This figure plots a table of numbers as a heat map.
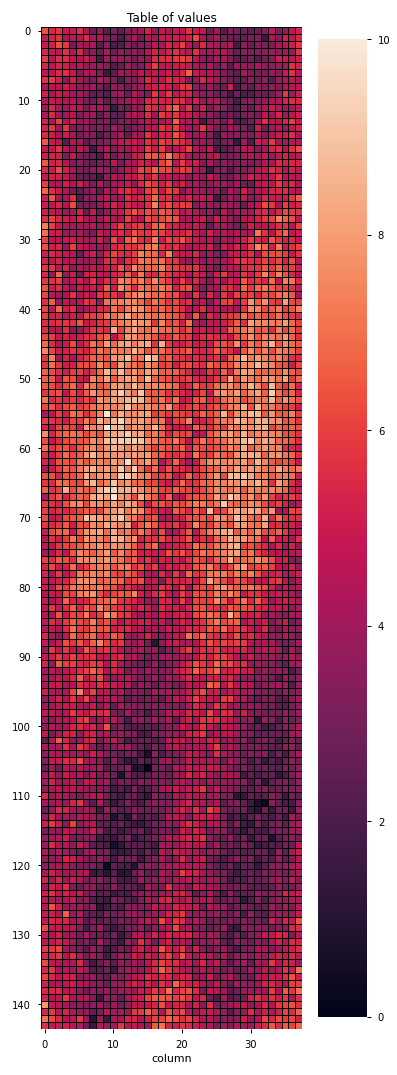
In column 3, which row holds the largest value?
66
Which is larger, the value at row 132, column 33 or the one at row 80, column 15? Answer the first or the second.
the second
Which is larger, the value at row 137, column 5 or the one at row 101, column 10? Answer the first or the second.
the first
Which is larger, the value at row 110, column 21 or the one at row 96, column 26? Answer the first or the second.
the second
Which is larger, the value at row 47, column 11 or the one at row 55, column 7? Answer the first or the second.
the first
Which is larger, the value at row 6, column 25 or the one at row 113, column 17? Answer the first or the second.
the first
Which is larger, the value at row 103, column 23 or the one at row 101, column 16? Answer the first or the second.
the first
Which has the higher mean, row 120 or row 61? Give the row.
61
